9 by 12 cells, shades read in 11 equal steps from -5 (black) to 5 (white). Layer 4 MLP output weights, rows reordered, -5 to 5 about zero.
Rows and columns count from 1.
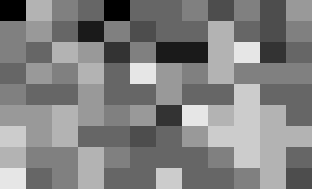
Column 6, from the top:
-1 -2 0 4 -1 1 -2 -1 -1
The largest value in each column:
4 2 2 2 0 4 3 4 3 4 2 2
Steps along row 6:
same up down down up down up down up down down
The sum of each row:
-14 -9 -7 8 -3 13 12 5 4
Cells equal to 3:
7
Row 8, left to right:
2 0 0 2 0 -1 -1 -1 0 3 2 -1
